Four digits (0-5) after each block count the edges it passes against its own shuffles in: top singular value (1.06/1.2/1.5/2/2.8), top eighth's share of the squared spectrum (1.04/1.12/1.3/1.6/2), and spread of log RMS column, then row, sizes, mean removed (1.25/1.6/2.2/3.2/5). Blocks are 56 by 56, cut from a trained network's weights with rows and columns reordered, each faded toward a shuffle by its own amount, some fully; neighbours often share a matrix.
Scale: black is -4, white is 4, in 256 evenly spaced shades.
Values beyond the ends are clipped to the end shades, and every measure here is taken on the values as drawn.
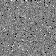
2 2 0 0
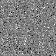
2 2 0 0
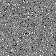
1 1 0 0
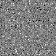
3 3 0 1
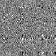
4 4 2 2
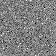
0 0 0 0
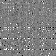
4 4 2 2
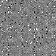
3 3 2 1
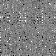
3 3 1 1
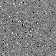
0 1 0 0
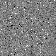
2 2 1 0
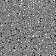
2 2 1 0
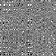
4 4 2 2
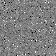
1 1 0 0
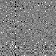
3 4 2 2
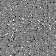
2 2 0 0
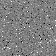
1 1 0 0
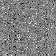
2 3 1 1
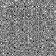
3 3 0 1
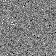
0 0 0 0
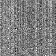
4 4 2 1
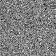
0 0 0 0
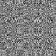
4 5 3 3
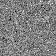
1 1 0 0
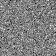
0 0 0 0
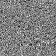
3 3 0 2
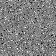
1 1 0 0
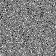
0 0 0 0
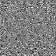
3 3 0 2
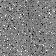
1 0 0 0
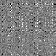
3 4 2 2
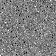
0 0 0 0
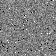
0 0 0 0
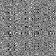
4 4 2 2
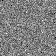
0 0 0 0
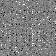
3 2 0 1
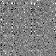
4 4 2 1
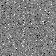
2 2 0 0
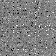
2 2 1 0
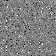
2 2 0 0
